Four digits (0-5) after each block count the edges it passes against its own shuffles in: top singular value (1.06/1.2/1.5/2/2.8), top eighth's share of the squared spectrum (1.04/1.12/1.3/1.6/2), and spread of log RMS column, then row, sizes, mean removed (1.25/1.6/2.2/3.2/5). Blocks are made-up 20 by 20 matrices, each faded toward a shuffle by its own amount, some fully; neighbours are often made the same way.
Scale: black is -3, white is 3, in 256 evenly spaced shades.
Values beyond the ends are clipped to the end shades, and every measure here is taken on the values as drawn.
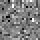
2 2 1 0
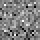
0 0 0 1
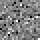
0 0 0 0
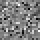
1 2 0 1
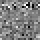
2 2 0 2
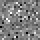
0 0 0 0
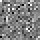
2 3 0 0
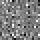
2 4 0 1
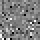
0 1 0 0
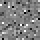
0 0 0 0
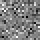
1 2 0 1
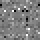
2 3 0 0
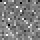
0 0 0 0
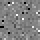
0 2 0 0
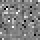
0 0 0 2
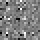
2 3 2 2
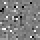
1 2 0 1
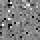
1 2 0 0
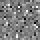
1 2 0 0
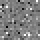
1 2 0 0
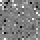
1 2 0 1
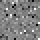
1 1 0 0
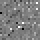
1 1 0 0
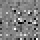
1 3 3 2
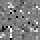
2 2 0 1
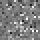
1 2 1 2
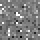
0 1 1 0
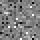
1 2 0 0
